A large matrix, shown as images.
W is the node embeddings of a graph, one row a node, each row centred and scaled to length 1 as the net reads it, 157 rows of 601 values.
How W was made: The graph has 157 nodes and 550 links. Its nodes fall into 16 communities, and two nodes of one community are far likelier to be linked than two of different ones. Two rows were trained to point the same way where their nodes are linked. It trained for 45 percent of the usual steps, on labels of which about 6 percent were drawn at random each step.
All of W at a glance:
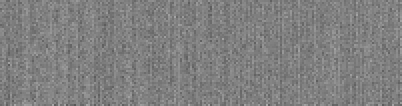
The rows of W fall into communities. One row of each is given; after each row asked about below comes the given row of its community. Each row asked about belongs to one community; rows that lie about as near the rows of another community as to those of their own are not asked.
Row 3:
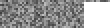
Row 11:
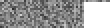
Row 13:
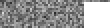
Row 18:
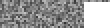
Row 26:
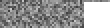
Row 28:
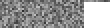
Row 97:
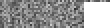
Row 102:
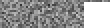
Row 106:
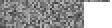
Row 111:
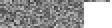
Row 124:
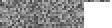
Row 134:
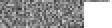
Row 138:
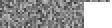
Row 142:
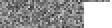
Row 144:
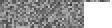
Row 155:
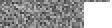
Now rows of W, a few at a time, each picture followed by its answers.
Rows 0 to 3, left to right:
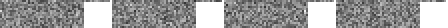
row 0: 111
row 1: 106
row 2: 142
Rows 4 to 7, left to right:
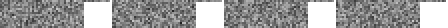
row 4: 155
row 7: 18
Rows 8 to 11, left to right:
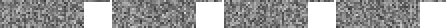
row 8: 28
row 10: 3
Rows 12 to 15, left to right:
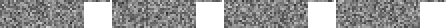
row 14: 106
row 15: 134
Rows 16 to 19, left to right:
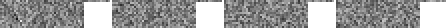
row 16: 138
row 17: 3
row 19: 124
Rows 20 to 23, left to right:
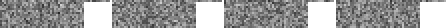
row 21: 3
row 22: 124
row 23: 13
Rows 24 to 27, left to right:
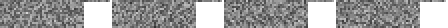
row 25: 18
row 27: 142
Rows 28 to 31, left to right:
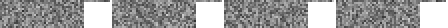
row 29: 26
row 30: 18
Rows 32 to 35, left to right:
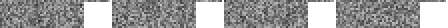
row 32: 3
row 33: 11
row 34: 26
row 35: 18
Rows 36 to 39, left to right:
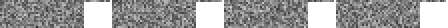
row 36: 11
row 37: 155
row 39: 134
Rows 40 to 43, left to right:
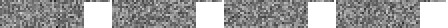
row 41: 124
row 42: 3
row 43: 124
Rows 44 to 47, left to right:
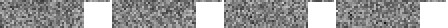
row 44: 11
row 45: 26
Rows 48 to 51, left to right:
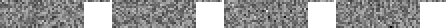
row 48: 124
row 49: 26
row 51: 26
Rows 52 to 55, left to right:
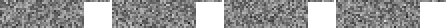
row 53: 111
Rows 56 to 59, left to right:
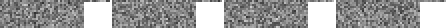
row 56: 111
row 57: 106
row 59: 134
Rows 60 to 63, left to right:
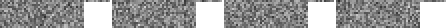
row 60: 102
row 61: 13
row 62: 102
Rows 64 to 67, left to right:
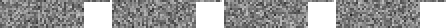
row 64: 111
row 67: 97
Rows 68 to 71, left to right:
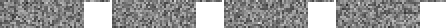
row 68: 11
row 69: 97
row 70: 97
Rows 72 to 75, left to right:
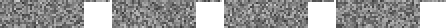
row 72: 142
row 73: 134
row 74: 111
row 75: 155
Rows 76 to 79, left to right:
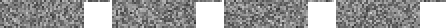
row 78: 102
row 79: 102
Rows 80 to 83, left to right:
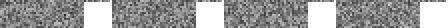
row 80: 155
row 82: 138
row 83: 26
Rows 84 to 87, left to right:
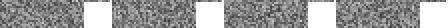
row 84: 134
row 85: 11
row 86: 102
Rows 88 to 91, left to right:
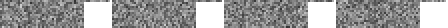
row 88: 18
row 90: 134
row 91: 144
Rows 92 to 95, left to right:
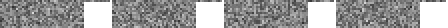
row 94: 111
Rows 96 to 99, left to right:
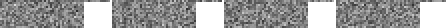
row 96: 144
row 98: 142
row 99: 111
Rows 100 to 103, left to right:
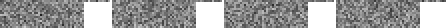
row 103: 111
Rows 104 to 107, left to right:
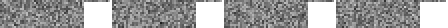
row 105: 144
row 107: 102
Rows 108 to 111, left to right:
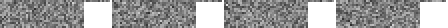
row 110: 134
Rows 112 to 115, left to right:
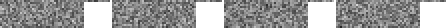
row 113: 106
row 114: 155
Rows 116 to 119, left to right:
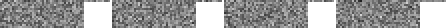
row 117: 97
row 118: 102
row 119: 26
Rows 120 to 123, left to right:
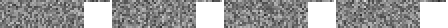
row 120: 134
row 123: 28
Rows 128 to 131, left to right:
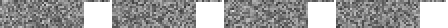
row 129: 26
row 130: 106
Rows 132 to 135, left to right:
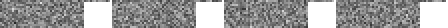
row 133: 106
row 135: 142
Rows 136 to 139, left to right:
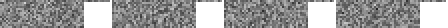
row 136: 18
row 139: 3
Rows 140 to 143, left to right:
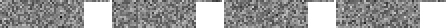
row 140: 142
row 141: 28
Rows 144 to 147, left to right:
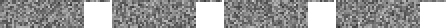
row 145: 142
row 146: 11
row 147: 155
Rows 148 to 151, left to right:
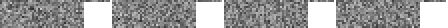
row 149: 18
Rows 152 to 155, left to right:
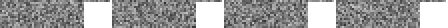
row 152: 102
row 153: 18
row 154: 106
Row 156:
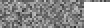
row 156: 106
